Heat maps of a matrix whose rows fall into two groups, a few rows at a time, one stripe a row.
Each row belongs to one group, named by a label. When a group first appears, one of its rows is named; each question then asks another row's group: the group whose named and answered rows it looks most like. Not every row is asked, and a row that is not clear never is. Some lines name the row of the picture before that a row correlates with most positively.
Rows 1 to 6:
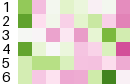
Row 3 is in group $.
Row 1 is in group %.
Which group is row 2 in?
%
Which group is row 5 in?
%
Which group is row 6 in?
$
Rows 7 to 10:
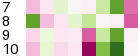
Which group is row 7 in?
$
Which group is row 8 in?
%
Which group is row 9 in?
$
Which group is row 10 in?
$
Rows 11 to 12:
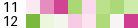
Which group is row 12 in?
%
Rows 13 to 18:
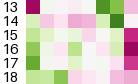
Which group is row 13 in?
$
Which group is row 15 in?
%
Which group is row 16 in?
%
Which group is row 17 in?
%
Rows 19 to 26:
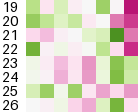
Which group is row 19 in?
%
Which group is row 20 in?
%
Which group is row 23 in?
$
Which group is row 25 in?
%
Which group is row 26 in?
$
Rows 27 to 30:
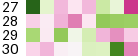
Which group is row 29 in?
%
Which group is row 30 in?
$
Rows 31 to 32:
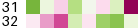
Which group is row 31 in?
%
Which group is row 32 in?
$
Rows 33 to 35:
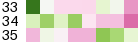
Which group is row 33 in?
%
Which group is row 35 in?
$
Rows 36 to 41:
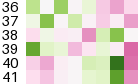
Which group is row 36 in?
%
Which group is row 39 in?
%
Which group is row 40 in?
$
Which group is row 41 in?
$
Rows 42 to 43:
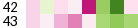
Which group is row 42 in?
$
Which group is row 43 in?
$
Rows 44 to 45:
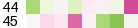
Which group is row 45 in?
$
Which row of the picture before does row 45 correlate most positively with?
43
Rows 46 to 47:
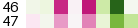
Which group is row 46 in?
$
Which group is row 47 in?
$
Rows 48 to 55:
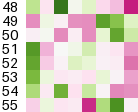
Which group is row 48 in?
%
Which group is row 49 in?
$
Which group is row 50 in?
$
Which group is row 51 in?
%
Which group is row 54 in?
%
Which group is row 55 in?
$
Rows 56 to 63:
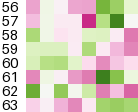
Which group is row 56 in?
$
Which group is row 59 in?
%
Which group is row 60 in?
%
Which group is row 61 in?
$
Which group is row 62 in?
%
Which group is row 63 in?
$
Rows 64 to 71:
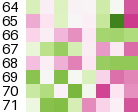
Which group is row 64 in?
%
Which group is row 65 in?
$
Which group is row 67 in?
%
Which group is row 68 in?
$
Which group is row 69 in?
%
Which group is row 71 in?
%
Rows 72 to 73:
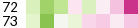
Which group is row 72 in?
%
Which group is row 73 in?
%
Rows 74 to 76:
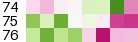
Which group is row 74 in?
$
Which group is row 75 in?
%
